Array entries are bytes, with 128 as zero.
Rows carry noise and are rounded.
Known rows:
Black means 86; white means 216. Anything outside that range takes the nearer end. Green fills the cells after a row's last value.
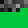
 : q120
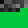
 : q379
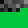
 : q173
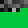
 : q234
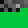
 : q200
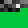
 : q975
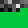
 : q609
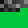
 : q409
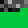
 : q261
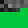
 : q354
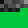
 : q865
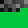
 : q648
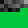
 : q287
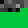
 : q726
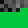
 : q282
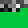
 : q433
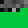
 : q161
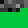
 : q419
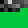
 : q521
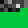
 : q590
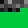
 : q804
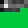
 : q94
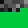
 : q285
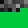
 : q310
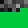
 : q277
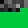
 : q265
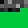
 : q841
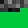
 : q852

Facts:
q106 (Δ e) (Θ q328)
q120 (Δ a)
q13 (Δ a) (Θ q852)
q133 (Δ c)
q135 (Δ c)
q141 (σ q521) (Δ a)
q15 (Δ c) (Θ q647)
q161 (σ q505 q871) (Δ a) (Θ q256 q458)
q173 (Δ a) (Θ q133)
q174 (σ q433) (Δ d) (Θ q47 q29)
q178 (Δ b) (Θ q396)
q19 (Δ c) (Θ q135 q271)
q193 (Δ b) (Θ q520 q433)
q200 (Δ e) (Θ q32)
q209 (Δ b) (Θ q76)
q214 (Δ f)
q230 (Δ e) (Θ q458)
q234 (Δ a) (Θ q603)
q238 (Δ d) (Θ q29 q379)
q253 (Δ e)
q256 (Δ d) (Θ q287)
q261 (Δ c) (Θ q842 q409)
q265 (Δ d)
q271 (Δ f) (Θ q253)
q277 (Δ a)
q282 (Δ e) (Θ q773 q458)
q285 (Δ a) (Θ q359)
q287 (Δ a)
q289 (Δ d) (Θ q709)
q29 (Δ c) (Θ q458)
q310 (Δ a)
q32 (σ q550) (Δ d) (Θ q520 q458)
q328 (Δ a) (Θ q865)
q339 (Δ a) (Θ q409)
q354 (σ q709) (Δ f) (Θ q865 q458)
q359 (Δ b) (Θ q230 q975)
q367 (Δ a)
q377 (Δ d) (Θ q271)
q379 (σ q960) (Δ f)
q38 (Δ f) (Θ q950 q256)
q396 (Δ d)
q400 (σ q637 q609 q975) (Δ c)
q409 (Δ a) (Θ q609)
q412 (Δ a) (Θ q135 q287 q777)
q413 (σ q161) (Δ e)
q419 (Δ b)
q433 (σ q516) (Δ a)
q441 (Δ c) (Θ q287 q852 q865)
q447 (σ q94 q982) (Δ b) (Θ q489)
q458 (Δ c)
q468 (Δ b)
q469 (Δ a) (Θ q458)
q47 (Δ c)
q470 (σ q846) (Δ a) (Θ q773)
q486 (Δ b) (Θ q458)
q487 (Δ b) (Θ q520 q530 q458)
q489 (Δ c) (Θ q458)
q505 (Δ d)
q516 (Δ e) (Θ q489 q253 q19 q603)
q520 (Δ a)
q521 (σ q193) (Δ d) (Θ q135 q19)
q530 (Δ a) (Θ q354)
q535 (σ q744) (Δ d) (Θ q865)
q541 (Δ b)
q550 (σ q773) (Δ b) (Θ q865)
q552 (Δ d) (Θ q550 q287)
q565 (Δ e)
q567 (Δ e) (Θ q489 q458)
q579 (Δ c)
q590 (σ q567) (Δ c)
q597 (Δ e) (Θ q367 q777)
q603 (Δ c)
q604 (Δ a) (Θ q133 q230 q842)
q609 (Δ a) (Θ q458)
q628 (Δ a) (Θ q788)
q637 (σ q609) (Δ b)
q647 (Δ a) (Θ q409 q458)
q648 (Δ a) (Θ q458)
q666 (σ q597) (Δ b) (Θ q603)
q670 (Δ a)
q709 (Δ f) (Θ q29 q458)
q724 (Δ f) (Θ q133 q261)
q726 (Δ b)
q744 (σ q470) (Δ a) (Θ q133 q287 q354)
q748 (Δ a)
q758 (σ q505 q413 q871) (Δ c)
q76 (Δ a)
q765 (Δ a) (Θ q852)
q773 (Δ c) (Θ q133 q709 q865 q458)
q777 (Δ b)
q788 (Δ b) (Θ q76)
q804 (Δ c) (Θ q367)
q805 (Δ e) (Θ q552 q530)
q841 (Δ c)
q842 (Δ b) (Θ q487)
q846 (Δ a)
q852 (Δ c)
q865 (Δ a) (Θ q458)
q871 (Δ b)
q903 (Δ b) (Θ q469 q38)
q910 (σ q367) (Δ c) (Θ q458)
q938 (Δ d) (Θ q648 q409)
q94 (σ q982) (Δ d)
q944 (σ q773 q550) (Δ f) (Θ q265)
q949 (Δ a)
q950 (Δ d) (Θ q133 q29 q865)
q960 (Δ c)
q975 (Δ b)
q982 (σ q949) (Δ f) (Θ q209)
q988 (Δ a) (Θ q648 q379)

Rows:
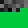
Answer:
q271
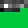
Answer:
q982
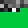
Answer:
q516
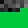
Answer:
q38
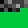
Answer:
q910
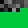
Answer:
q377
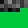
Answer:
q441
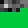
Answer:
q871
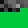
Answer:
q487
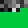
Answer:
q174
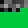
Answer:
q758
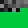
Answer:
q253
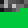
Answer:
q447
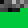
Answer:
q550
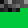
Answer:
q135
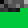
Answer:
q133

